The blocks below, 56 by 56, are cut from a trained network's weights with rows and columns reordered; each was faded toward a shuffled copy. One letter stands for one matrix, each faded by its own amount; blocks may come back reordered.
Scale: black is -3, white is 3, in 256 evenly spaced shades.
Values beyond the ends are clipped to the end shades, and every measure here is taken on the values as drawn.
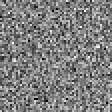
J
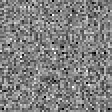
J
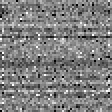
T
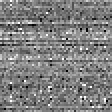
T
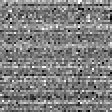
T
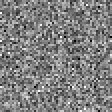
J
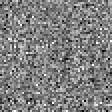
J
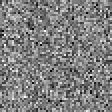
J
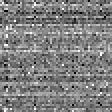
T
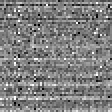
T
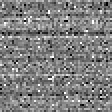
T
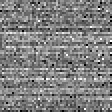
T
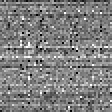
T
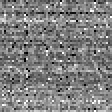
T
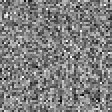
J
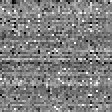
T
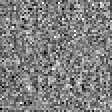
J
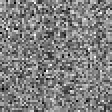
J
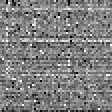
T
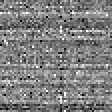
T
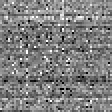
T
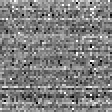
T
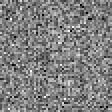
J
